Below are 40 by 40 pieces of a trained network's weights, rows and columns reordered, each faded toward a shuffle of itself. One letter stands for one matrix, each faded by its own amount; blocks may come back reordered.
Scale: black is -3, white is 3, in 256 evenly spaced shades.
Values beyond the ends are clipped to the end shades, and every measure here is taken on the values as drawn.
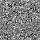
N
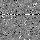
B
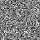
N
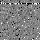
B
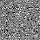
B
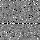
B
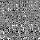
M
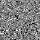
B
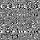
M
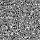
N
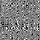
M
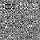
M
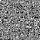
N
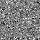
N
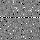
B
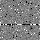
B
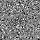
N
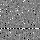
B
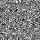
N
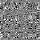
M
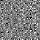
M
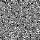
N
